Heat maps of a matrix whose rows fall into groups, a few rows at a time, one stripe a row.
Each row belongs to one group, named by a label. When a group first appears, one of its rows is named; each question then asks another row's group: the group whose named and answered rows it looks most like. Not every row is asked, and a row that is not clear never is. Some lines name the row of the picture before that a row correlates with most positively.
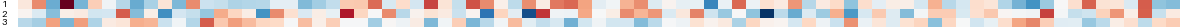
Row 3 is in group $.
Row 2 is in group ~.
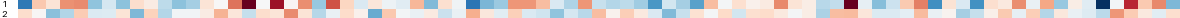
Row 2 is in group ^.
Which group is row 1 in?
$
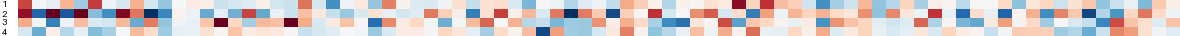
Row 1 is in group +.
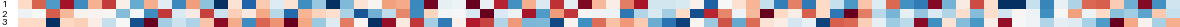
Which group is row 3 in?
^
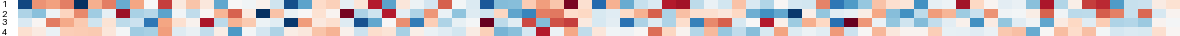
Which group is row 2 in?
~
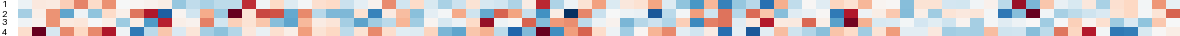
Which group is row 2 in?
$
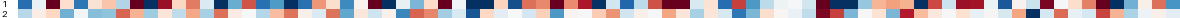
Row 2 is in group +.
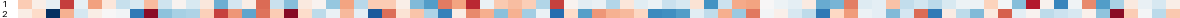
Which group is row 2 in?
^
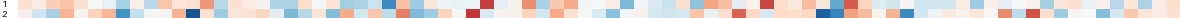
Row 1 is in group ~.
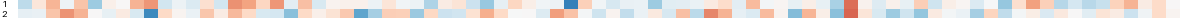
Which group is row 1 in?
$
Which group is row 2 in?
~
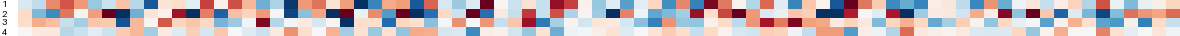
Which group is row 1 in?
~
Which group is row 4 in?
+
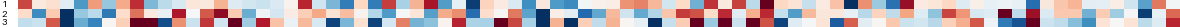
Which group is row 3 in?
$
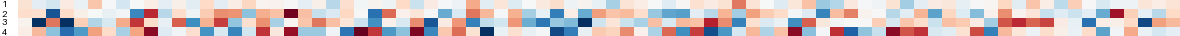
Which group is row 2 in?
^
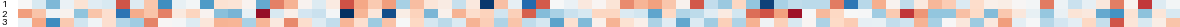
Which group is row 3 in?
^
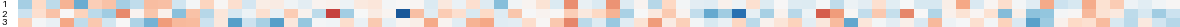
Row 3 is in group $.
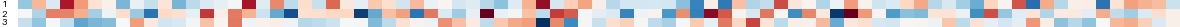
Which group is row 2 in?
~
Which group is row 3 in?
$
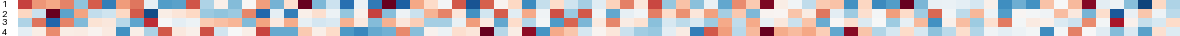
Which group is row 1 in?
+
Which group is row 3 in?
^
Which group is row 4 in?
~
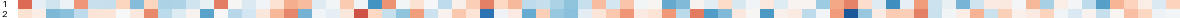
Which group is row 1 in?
^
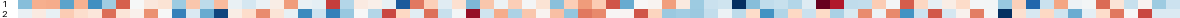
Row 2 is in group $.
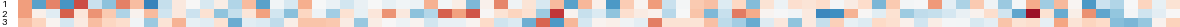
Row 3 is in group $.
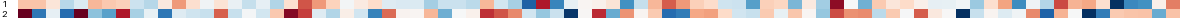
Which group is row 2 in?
^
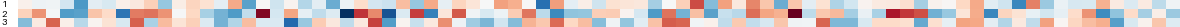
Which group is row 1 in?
$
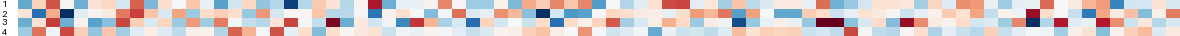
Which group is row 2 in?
$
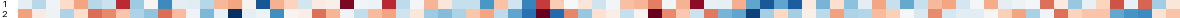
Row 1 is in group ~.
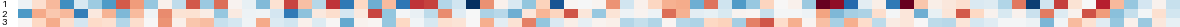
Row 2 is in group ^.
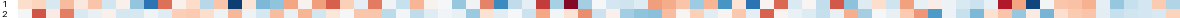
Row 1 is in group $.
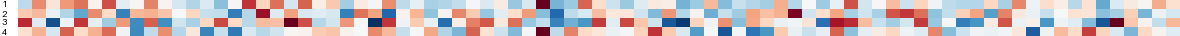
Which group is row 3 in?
^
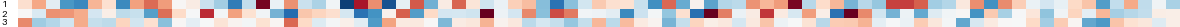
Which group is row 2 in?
~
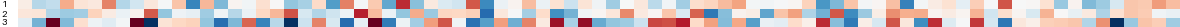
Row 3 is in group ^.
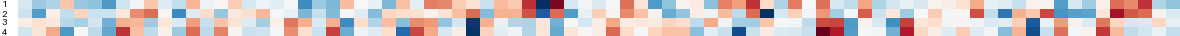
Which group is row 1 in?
$
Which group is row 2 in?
$
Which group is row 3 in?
+
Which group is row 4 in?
+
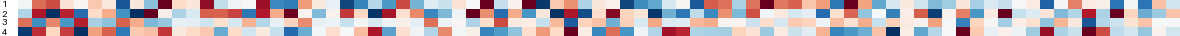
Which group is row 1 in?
~
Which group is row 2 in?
^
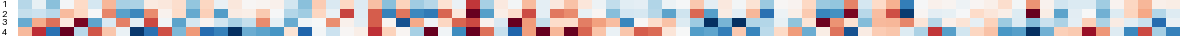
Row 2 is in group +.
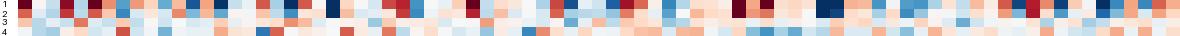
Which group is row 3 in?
^
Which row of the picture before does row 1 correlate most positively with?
2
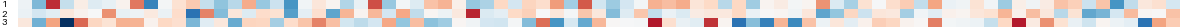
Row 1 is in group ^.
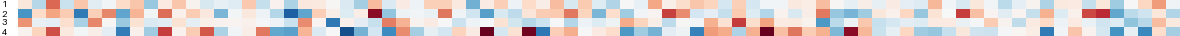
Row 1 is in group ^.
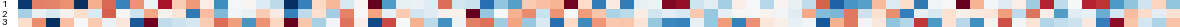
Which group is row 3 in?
^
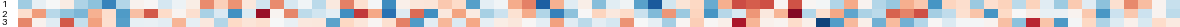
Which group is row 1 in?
$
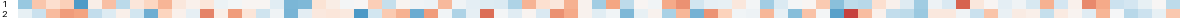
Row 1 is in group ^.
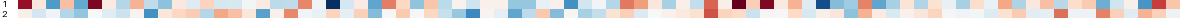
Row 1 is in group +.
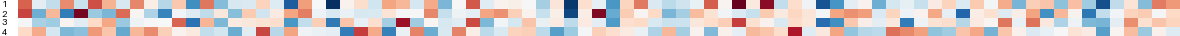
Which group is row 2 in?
^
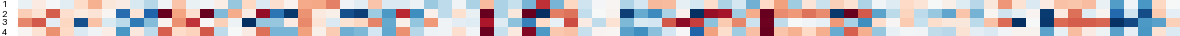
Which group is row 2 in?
~
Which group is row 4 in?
~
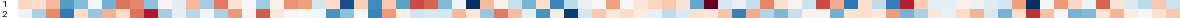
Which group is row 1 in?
+
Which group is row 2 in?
$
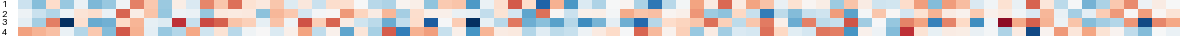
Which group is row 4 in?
+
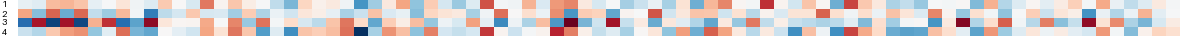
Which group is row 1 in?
~
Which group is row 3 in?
^
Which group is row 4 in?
~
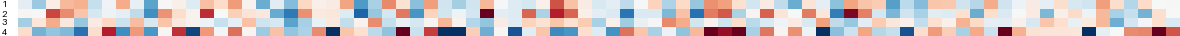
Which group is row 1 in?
~
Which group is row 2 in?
~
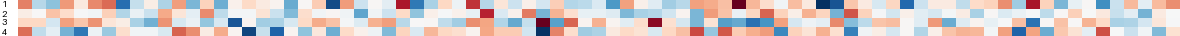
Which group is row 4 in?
$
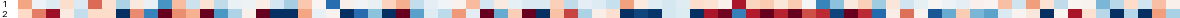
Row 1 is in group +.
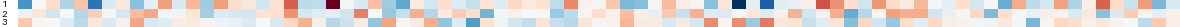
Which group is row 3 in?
+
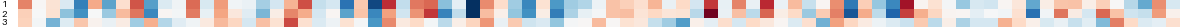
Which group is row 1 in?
+
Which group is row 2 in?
+
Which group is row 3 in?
^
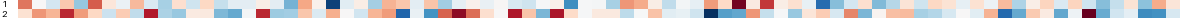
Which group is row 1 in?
+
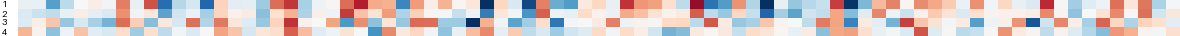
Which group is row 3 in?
+
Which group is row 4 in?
^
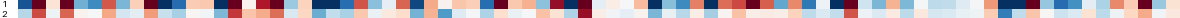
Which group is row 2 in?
$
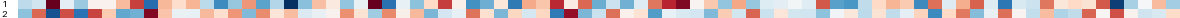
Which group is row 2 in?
^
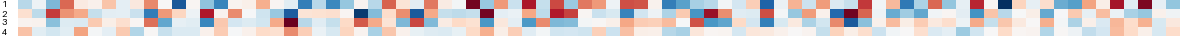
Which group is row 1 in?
$
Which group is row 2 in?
~
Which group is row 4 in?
^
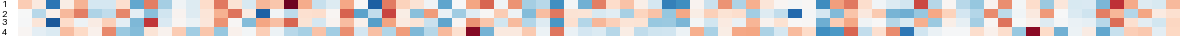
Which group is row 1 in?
^
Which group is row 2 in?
~
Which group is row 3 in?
^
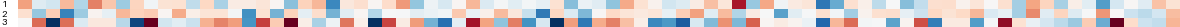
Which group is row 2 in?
$
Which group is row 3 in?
^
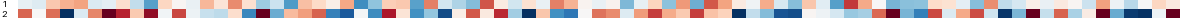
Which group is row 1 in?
~
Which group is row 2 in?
$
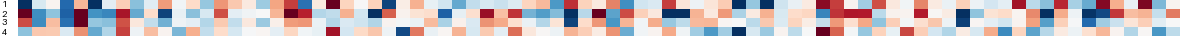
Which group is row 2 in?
^
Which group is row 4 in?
+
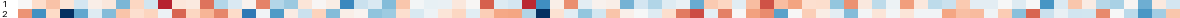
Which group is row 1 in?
~
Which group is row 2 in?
$
